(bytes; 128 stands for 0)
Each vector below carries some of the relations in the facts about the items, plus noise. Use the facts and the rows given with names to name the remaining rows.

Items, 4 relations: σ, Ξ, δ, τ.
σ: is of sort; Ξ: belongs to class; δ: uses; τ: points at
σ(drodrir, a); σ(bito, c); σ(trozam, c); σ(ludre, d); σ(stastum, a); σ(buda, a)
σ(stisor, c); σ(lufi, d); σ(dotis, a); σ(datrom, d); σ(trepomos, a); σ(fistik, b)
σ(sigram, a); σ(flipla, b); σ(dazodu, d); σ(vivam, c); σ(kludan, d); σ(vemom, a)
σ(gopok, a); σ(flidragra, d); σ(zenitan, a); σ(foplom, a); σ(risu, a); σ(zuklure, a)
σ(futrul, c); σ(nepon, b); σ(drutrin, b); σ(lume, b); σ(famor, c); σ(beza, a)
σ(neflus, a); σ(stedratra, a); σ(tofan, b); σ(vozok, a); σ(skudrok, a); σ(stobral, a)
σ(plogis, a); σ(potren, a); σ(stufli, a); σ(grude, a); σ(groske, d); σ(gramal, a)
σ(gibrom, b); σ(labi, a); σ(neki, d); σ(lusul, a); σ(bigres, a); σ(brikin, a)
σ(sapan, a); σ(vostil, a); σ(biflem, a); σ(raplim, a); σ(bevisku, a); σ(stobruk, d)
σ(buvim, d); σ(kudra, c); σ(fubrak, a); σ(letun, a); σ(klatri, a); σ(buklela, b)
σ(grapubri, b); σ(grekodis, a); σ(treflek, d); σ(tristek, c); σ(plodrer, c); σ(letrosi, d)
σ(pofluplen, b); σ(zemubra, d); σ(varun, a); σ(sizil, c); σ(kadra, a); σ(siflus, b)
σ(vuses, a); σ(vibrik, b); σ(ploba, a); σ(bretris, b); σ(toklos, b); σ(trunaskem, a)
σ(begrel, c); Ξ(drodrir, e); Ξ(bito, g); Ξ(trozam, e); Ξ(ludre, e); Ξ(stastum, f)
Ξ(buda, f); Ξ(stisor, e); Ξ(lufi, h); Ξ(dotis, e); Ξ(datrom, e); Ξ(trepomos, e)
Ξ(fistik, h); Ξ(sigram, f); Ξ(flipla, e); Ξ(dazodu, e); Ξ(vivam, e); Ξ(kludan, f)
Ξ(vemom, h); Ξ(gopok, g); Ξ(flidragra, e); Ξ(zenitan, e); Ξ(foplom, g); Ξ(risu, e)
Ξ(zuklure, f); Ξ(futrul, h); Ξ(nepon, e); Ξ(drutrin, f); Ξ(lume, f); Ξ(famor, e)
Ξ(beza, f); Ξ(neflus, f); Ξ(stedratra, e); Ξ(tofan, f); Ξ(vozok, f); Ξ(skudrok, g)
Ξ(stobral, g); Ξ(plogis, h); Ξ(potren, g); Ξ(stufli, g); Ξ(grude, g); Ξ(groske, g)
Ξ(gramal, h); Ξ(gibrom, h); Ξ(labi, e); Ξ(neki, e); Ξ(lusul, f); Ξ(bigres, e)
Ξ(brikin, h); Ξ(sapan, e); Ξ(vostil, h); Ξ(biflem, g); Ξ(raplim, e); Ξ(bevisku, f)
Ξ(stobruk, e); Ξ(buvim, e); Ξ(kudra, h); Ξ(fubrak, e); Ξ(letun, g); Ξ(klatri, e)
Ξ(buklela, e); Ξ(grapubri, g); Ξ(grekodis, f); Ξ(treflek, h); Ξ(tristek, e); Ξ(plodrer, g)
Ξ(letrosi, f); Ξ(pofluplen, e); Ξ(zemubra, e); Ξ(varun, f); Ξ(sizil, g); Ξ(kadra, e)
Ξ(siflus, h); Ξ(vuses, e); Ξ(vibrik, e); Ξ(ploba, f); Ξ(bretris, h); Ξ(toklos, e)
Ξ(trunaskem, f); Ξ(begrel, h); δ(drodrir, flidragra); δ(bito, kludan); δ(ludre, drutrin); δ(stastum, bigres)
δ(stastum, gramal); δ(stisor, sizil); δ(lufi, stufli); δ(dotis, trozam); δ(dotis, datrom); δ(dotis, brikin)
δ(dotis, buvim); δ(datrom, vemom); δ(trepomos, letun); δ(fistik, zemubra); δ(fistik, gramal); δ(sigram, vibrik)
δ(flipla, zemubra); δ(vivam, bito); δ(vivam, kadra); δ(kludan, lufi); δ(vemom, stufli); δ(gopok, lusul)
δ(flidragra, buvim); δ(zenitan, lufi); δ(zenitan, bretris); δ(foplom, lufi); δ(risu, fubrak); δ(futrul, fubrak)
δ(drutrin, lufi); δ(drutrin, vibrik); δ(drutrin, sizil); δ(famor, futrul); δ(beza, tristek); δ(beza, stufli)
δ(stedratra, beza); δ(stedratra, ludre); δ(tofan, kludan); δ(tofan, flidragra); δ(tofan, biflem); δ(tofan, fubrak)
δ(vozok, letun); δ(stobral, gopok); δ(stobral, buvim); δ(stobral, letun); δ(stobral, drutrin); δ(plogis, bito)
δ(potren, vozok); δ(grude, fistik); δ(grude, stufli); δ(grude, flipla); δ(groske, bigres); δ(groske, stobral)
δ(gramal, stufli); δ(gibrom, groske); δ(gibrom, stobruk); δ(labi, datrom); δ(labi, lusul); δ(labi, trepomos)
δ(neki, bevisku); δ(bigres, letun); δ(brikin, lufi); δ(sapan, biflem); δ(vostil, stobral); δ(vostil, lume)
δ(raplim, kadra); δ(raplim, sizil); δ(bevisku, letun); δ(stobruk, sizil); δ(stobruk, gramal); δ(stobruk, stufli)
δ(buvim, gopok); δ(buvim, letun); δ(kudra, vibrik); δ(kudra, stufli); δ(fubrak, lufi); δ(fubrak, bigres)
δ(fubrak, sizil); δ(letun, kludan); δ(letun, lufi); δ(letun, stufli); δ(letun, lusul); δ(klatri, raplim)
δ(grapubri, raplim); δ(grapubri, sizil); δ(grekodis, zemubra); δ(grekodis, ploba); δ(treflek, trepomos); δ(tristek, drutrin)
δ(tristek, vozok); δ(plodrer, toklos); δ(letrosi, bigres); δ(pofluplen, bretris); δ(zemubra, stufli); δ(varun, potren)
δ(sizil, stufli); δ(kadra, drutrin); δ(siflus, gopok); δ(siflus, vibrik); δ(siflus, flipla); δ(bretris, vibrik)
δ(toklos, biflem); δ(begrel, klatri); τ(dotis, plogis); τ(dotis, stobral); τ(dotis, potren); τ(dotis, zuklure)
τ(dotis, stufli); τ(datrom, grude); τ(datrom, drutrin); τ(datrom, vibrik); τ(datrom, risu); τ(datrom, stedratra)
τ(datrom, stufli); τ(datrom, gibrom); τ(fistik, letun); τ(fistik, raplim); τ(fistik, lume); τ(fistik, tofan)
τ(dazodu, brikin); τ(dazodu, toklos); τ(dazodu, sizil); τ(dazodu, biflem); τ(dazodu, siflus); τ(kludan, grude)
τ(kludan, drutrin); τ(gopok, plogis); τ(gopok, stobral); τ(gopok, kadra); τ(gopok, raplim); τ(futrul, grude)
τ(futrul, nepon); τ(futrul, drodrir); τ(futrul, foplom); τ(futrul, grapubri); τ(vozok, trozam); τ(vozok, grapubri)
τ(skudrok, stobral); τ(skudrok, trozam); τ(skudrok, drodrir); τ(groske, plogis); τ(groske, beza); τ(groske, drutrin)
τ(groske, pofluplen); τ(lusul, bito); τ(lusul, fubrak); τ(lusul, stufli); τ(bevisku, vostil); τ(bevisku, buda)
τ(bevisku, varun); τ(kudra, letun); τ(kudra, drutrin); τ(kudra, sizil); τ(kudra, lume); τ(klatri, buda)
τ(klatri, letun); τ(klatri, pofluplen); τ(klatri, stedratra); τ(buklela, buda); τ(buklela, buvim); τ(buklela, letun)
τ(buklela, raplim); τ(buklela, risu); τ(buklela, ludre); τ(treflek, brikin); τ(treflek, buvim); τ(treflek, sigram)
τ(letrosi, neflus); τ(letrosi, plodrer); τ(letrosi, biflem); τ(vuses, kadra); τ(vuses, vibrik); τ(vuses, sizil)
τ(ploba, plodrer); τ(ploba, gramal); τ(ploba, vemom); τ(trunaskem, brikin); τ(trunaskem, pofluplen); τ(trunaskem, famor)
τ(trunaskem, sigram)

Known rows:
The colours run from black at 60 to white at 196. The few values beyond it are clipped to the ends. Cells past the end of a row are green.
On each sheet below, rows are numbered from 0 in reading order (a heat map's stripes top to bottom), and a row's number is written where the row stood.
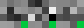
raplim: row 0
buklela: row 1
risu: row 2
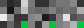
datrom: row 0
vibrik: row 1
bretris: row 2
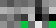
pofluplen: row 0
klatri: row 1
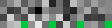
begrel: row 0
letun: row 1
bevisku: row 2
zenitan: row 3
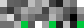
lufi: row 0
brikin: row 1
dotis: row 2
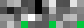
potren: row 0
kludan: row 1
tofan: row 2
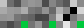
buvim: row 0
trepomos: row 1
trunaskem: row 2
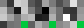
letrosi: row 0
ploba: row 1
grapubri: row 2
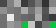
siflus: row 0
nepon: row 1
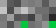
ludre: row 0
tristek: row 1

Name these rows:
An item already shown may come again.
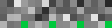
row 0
tofan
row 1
sigram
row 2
bretris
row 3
bretris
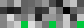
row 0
bito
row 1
buda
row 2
grude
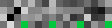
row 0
trunaskem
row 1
flidragra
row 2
flipla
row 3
lusul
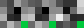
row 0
ploba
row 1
ploba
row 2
datrom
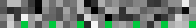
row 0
stobral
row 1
drutrin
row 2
toklos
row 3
kudra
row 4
raplim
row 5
vibrik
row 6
plodrer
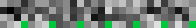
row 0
stufli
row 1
begrel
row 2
trozam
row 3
vuses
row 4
sapan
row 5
sizil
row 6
plogis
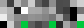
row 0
treflek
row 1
buvim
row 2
vozok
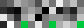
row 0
gopok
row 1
trunaskem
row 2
biflem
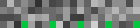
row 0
labi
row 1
lume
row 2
nepon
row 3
vostil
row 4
neki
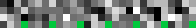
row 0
fistik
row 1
drodrir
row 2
gibrom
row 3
futrul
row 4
dazodu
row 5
skudrok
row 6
groske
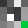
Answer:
grapubri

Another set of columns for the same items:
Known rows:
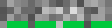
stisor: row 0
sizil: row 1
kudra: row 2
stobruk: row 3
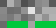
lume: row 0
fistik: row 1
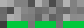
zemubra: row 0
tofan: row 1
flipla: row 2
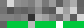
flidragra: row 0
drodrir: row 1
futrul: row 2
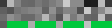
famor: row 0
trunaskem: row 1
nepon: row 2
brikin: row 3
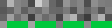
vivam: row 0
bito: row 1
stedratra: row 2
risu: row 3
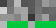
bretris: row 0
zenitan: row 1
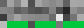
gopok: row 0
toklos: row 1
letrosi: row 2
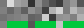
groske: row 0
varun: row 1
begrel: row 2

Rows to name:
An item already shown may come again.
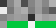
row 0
gibrom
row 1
skudrok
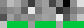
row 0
grapubri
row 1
gibrom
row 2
ploba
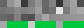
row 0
drutrin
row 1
lusul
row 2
gibrom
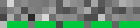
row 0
trozam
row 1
stufli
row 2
toklos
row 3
bevisku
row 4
dazodu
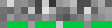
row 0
datrom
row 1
lufi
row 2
kludan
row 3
treflek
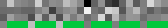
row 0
buklela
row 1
trozam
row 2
grapubri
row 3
vostil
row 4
siflus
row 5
groske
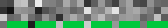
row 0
plodrer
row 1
buvim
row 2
gopok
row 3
plogis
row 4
gibrom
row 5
buda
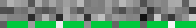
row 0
dazodu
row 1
stobral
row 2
skudrok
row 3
grude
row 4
dazodu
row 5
letun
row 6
vozok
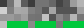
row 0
bretris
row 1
sigram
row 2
biflem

